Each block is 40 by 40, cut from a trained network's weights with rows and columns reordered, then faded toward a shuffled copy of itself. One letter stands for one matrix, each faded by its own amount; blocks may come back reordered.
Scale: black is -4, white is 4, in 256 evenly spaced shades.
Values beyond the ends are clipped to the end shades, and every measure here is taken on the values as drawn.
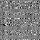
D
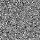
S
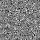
S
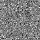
S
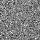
S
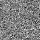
S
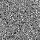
S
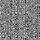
D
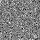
S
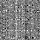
D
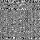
D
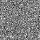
S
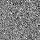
S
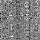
D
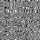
D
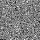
S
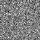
S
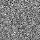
S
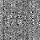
D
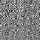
D
